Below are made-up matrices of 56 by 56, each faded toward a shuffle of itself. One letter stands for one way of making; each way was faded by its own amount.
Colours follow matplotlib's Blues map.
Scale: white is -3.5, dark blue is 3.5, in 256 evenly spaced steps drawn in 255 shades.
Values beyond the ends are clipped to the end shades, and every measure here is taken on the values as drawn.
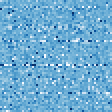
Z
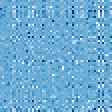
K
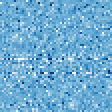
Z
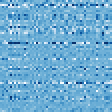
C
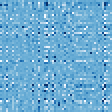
K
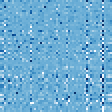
K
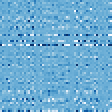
C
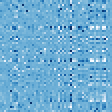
K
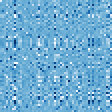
K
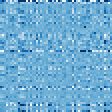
C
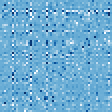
K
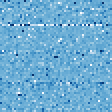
Z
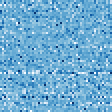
Z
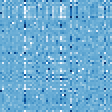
K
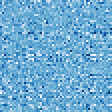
Z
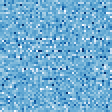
Z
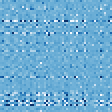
C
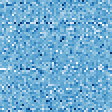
Z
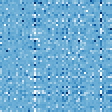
K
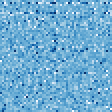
Z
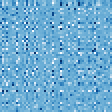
K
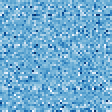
Z
